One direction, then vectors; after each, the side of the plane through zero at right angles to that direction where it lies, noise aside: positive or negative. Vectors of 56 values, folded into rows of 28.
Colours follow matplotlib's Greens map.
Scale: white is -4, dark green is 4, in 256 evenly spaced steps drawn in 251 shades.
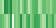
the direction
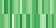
positive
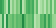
negative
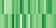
negative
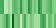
negative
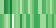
positive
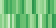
positive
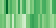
positive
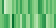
negative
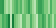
negative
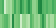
negative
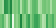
positive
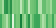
positive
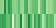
positive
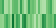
negative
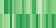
positive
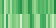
negative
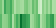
positive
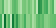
negative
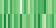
positive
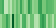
negative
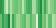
negative
